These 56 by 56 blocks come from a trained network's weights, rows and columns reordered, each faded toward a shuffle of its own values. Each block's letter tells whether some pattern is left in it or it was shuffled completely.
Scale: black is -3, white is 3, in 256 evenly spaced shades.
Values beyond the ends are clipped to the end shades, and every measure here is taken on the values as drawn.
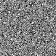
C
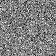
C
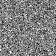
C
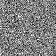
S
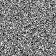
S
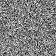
C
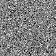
S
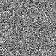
S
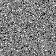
S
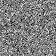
C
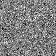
C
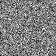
C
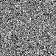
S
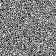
C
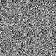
S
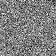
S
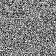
C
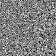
S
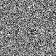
S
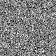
C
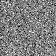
C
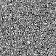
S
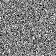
C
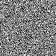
C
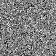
C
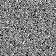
C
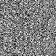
S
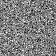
C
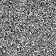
C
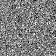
C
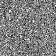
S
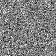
C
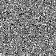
S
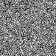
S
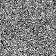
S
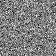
C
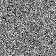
C
